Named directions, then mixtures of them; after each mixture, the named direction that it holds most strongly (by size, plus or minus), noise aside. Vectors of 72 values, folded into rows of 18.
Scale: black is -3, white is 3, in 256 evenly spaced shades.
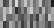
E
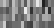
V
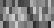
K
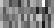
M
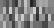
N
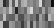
E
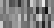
M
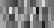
N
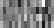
M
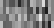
M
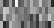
E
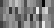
M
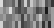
M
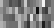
M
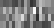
N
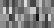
N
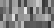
V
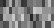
K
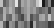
E
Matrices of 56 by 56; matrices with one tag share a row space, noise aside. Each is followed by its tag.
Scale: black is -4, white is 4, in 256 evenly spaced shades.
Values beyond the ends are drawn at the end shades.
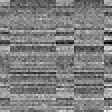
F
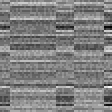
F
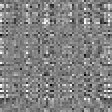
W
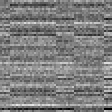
F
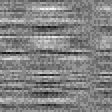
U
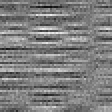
U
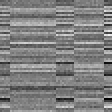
F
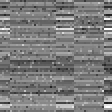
F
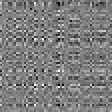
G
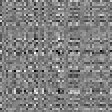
G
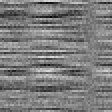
U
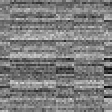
F
